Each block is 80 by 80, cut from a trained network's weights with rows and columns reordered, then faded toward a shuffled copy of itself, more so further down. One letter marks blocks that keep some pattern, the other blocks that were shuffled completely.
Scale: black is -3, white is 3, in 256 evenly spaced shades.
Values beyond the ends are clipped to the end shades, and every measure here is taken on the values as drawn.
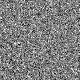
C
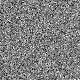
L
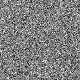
C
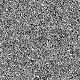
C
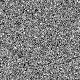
L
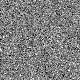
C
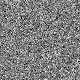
L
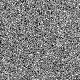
L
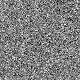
L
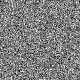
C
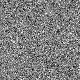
L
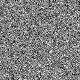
C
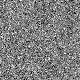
L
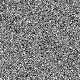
L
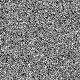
L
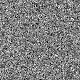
C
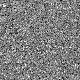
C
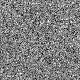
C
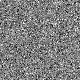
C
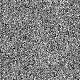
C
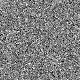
L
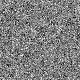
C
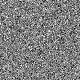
L
